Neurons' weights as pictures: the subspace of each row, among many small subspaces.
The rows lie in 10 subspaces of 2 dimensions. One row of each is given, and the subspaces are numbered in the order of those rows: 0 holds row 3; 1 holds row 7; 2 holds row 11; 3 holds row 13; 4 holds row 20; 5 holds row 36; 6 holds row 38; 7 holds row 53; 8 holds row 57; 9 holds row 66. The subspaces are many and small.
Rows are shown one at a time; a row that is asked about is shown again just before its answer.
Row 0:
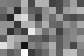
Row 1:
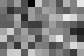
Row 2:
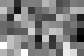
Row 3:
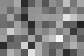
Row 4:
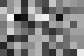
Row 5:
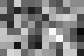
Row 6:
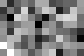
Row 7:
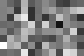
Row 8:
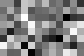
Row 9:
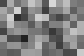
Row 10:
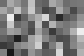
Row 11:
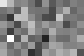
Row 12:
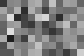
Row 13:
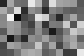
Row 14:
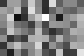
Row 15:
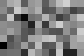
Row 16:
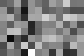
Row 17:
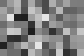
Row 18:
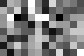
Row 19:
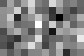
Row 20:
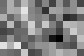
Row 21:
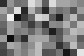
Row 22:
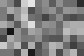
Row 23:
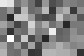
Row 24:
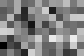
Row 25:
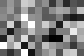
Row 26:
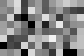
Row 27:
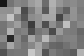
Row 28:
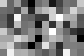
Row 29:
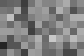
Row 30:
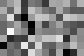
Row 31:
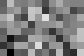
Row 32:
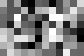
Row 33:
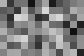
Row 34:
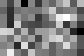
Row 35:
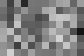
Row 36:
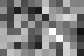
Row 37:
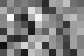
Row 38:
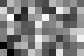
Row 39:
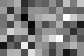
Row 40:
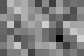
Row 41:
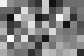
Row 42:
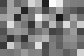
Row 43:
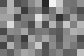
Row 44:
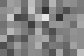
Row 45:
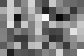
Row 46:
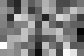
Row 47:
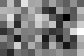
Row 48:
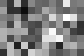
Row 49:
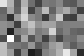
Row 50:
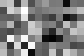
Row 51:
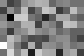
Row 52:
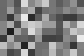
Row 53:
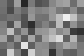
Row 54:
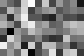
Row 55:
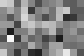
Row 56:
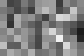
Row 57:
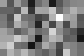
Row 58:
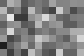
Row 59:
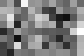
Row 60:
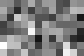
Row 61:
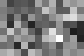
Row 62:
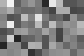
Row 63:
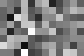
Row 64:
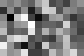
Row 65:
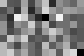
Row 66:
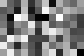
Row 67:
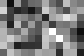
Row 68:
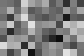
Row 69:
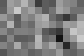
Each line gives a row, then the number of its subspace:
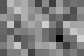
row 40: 4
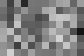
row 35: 7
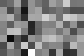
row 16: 5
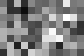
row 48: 5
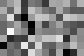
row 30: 0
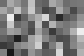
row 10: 0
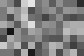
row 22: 6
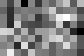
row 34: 7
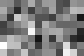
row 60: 4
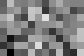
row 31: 5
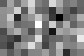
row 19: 8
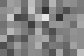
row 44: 9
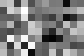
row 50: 5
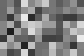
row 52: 8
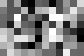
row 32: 8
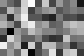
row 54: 6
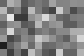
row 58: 6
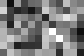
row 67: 5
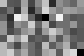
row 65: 9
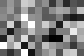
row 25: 1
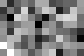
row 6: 6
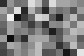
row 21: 3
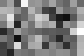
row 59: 7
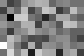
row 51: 6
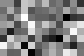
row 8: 0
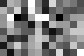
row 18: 9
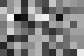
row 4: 9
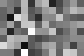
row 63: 8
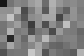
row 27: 2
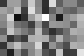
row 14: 9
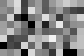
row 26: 1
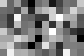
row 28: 8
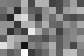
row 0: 8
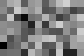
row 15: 1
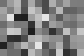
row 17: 0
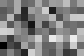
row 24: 4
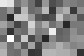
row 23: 2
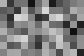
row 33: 3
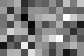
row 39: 0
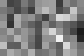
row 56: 1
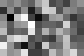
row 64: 7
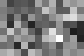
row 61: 1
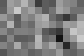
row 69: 4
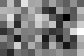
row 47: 7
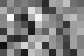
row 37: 7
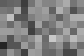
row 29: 4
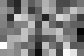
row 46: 1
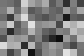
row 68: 0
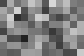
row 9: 3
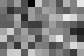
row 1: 6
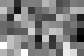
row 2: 4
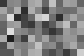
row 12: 3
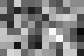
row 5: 5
